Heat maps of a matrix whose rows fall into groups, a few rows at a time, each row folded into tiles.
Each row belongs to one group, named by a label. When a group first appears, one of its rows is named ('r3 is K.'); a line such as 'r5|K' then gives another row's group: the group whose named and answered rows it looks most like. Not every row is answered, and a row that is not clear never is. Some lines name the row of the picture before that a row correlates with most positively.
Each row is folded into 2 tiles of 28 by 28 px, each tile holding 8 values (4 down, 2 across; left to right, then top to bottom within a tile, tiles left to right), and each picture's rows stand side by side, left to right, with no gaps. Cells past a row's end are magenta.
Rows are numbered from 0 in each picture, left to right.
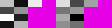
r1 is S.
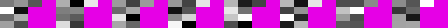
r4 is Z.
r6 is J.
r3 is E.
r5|S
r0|Z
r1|E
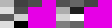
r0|Z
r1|Z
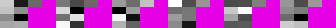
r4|J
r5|S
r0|S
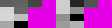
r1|S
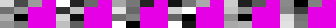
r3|J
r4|S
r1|S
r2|Z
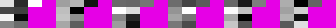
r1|Z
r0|S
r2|J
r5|S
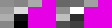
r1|J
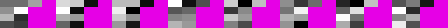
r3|S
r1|Z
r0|J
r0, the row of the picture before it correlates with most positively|1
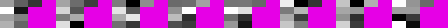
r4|J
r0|Z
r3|J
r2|Z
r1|Z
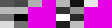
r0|J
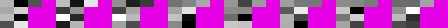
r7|J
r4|S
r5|J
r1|S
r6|Z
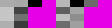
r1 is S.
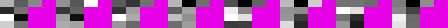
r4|Z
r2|E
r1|S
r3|S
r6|J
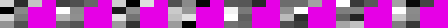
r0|E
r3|Z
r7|Z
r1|Z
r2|E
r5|J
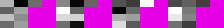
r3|Z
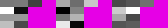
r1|E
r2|J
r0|Z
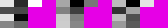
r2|E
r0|S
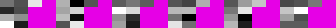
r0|E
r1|S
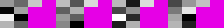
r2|S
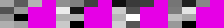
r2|Z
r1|Z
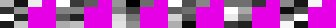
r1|S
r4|Z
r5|E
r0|S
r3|E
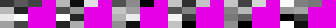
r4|E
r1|S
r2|Z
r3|E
